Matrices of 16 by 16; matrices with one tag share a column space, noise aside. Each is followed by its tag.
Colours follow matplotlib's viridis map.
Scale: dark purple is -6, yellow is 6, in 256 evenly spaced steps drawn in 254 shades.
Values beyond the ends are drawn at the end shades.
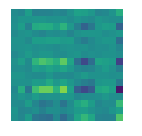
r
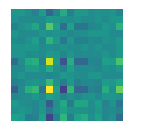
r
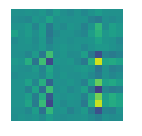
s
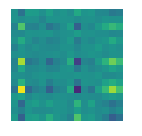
r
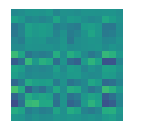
s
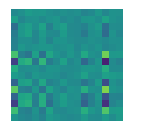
s
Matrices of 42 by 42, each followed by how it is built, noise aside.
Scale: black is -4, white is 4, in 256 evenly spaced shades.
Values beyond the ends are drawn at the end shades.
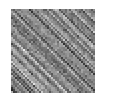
Toeplitz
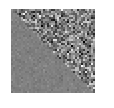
upper triangular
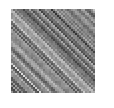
Toeplitz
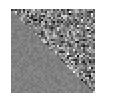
upper triangular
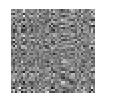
low rank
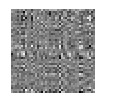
low rank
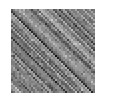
Toeplitz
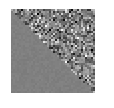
upper triangular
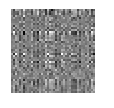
low rank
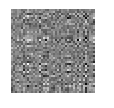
low rank
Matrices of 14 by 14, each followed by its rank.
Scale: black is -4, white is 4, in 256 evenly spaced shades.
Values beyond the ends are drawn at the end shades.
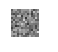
full rank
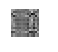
three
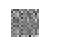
three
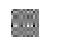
one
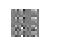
two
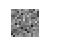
full rank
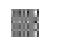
one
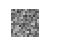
full rank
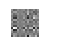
two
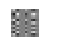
one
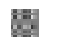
one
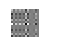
one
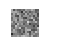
full rank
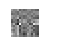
two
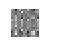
three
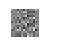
three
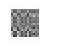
two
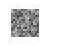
full rank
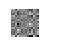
two
